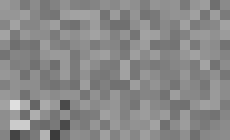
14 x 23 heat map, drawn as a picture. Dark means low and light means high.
The distribution is heavy-tailed on both sides. An odd patch, rougher than its surroundings, sits in the bottom left. There is no overall slope. Values change most from cell to cell in the bottom left.
